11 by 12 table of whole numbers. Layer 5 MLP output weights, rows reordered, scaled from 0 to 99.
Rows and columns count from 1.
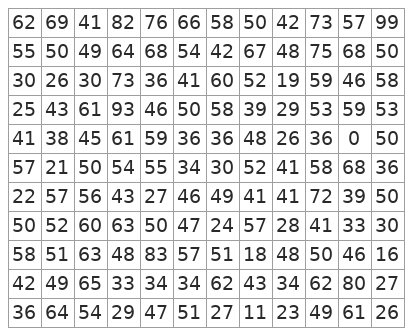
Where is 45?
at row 5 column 3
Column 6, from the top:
66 54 41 50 36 34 46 47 57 34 51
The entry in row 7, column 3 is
56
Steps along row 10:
up up down up same up down down up up down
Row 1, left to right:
62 69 41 82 76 66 58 50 42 73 57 99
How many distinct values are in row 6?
12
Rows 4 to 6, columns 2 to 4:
43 61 93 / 38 45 61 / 21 50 54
